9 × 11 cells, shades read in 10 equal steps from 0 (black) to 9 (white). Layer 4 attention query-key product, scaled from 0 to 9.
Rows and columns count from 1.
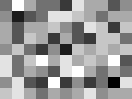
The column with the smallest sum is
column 4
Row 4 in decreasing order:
7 7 7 6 6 6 4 3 3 2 2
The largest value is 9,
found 5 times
